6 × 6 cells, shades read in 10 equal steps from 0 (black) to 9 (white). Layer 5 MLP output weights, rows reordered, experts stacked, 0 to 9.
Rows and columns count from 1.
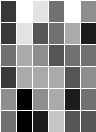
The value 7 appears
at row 6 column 4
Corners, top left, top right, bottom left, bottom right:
2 5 4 3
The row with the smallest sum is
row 6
